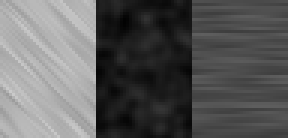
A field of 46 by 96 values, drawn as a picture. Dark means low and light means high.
The table splits into one row of 3 panels. Panel 1,1: high, slanting down to the right, faint in contrast. Panel 1,2: very low, blotchy, faint in contrast. Panel 1,3: low, streaked across, faint in contrast.
